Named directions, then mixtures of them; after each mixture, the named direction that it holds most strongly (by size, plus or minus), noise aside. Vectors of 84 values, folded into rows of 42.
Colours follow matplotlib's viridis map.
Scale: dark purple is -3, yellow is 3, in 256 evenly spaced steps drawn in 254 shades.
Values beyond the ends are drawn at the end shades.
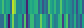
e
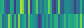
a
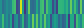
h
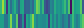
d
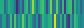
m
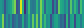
h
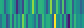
m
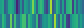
m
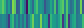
e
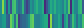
d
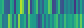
a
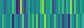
h
